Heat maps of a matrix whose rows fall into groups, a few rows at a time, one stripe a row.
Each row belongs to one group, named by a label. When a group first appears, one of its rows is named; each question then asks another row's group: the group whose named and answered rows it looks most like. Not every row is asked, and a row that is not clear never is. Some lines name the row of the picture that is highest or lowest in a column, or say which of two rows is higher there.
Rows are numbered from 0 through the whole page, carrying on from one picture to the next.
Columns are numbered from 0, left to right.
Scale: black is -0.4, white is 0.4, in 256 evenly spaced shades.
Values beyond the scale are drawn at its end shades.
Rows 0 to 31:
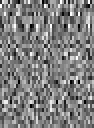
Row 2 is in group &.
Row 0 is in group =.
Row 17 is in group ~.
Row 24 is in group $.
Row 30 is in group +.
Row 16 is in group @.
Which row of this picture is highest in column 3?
25
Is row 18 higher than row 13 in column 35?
No
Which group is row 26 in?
+
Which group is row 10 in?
~
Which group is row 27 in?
=
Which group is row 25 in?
=
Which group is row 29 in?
@
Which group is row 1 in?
~
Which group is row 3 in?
&
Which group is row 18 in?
@
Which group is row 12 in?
~
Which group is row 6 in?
+
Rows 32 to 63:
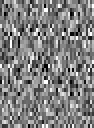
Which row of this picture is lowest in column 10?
40
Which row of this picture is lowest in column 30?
52
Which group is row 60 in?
=
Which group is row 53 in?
$
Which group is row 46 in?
@
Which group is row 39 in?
+
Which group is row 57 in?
~
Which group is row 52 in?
@
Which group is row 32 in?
+
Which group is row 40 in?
$
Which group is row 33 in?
&
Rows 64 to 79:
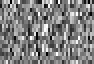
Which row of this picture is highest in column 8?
69
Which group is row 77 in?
@
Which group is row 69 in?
&
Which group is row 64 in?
=
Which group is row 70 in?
@
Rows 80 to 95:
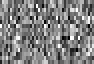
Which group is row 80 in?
=
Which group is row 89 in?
&
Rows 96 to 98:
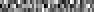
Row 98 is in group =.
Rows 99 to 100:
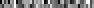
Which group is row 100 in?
+
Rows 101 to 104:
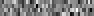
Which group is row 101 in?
+
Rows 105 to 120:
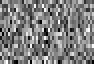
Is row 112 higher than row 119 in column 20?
Yes
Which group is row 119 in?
@
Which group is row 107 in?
~
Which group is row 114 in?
@
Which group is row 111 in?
+
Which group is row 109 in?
+
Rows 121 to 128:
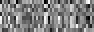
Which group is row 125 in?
~
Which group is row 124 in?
@
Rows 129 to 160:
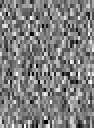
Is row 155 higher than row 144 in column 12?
Yes
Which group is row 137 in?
+
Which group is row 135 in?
=
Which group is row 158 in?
~
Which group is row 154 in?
+
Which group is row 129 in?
+
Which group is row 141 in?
&
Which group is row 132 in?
~
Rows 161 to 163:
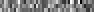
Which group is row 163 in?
~
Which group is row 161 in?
&
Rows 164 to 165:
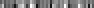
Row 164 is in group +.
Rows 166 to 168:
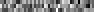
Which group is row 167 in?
~
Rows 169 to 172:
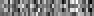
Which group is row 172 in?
@
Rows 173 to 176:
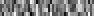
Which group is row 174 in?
@
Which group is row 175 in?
@
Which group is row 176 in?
+
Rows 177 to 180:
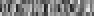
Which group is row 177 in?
&
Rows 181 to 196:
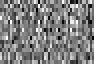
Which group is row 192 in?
+
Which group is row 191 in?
@
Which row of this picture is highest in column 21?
183
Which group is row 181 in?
$
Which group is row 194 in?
~
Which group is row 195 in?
~
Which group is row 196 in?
$
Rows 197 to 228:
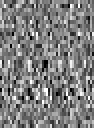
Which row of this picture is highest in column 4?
212
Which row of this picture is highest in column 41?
220
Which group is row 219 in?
@
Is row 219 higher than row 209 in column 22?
Yes
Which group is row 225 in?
&
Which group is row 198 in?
&
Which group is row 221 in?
+
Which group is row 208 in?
=
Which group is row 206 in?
+
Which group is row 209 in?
~
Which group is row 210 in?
=
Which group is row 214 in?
=
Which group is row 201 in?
~
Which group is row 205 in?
@
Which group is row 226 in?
~
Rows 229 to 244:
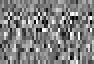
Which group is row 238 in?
&
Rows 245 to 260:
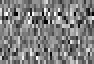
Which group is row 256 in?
$
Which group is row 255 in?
&
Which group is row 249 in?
&
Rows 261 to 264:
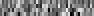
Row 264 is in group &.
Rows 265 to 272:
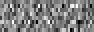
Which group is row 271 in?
+
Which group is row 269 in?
@
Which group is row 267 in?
=
